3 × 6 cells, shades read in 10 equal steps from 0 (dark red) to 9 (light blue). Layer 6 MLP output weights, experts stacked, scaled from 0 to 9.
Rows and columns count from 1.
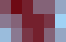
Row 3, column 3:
2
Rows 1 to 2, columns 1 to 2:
3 0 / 5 4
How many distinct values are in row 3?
6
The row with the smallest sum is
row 1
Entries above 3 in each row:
3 3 4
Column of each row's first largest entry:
6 6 1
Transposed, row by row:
3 5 8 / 0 4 5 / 1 1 2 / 4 1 1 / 4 2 4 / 7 9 7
